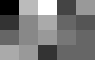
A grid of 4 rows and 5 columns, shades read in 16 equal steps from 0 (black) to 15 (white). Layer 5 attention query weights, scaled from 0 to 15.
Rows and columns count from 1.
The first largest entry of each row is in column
3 3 3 1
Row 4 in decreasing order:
10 9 6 6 3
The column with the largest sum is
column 3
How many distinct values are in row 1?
5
